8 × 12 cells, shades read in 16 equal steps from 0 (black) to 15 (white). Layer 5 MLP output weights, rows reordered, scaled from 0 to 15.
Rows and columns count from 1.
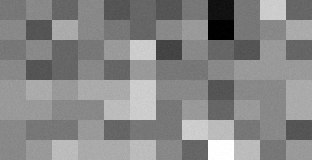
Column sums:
64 61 63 68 64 75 54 66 52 63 69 65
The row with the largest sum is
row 8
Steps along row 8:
up up down same up down down up down down up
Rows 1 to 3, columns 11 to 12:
12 6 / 8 10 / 9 6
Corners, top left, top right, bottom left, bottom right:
7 6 8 9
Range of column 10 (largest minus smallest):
6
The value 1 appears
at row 1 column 9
